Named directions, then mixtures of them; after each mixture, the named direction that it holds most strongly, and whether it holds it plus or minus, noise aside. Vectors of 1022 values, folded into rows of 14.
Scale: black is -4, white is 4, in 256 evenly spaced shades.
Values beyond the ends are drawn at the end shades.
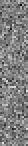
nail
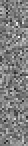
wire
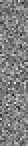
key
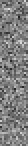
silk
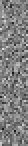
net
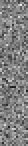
nail, minus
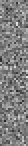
wire, plus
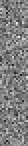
wire, plus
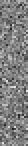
nail, plus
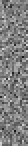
net, plus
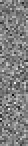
key, plus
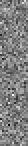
key, minus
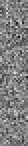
wire, minus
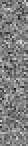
silk, plus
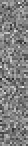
silk, minus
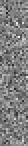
wire, plus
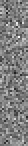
wire, plus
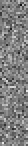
nail, plus
